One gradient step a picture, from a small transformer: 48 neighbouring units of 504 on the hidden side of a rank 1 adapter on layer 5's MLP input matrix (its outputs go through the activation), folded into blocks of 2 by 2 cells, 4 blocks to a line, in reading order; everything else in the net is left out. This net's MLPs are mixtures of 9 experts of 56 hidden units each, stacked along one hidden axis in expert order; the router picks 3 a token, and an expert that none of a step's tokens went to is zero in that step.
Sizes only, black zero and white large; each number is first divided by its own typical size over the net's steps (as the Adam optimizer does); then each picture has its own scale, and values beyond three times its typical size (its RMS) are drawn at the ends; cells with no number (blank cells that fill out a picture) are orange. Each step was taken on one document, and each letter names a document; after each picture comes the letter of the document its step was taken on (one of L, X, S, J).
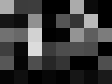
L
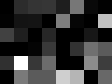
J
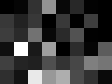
J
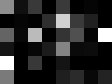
L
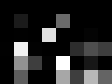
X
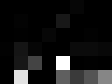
X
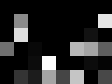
J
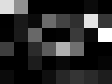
L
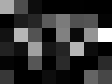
L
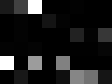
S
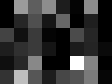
J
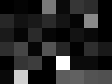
S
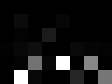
X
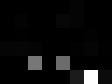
S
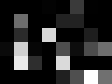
S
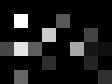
X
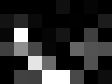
J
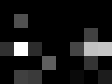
X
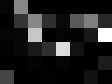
L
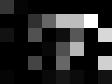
L
